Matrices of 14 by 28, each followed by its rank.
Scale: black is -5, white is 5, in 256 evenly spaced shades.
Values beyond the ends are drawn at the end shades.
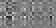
two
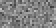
full rank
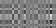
one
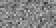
full rank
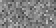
full rank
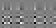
one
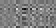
two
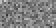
full rank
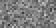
full rank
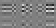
one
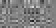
two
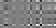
one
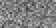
full rank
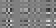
one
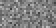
full rank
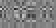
two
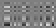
one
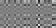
one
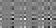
one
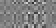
two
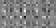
two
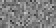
full rank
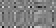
two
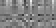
two
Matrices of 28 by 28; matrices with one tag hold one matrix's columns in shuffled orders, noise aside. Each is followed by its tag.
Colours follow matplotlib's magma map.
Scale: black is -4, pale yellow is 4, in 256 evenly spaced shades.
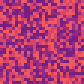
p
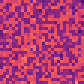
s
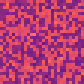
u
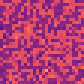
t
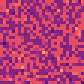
s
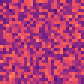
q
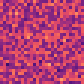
t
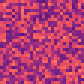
q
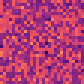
u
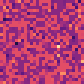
q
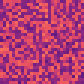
q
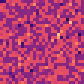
s
